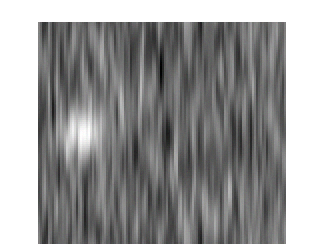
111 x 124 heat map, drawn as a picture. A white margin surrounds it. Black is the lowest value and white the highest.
The middle left is the ninth with the highest average. A single bump stands in the middle left. Overall the values sit about 40% of the way up the scale. Streaks run downward. There is no overall slope.
